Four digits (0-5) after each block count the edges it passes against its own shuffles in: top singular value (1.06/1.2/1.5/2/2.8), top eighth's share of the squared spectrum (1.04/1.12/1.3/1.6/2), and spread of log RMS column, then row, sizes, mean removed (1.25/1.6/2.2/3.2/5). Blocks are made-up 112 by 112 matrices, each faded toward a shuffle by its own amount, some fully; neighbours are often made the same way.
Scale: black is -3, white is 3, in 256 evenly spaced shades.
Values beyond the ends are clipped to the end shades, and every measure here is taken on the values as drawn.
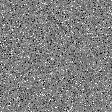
0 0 0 0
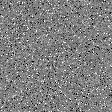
0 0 0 0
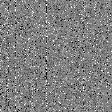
2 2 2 0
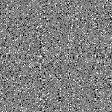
4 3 2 1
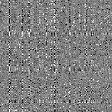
5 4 3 2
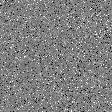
0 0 0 0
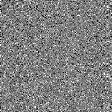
4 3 2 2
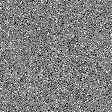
2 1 0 0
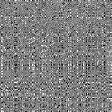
5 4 3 3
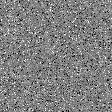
1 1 0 0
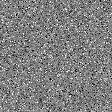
2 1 0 0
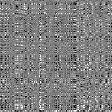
5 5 4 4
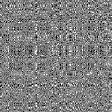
5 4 3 3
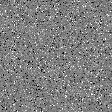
2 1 1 0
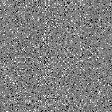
4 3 2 1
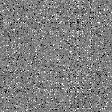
4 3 2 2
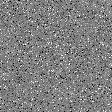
0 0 0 0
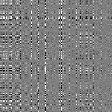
5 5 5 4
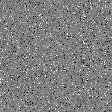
2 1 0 0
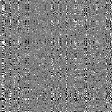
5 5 4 3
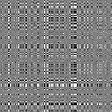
5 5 5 5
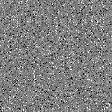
4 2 1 1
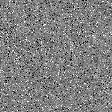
3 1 0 0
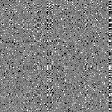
5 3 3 2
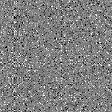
4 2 2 1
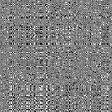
5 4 3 3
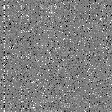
4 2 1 0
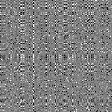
5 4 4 3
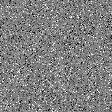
3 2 1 1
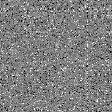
4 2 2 1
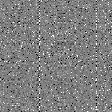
4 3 2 1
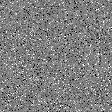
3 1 0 0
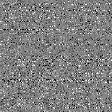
4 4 2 3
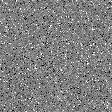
1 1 0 0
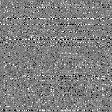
4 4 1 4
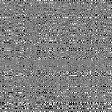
4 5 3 4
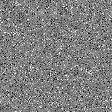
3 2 0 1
